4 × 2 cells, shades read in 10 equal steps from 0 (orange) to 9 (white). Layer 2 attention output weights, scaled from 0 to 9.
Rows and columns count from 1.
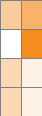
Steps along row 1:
down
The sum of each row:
8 9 14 14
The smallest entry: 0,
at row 2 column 2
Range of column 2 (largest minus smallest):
8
